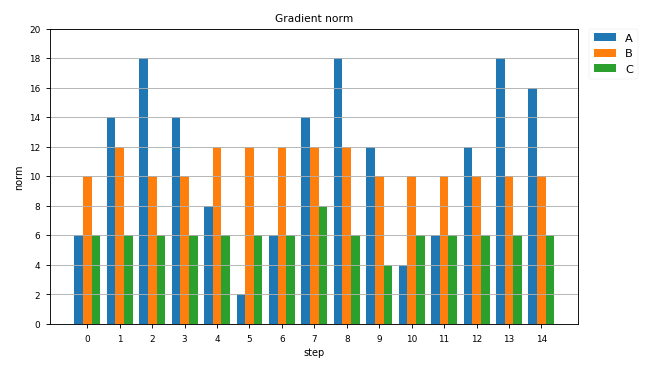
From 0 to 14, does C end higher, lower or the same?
the same
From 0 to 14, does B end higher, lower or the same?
the same
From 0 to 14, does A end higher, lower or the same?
higher
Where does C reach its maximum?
7
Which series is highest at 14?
A
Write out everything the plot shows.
Title: Gradient norm
x-axis: step, ticks 0 1 2 3 4 5 6 7 8 9 10 11 12 13 14
y-axis: norm, ticks 0 2 4 6 8 10 12 14 16 18 20
Legend: A, B, C
Values:
A: 6 14 18 14 8 2 6 14 18 12 4 6 12 18 16
B: 10 12 10 10 12 12 12 12 12 10 10 10 10 10 10
C: 6 6 6 6 6 6 6 8 6 4 6 6 6 6 6
